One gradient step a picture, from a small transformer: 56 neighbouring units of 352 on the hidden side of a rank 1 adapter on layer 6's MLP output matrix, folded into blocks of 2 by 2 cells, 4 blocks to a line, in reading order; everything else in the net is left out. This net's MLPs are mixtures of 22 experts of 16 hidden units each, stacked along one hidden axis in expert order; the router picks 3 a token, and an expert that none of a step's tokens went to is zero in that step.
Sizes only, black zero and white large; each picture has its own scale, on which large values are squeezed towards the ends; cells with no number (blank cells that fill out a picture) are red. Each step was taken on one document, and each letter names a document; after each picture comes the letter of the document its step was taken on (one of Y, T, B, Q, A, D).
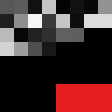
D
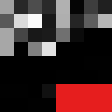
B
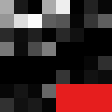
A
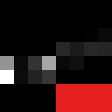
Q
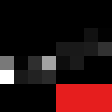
Q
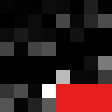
B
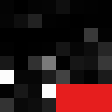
A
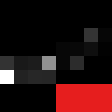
Q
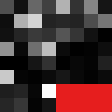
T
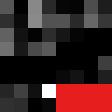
T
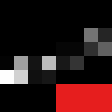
Q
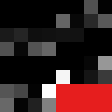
B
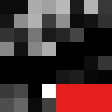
T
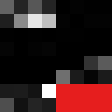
A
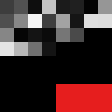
D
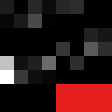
Q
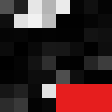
T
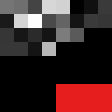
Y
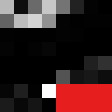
A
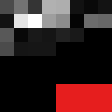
Y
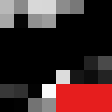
B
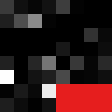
B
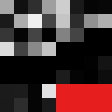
T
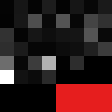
D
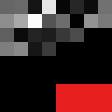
D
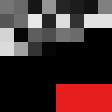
D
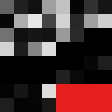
T
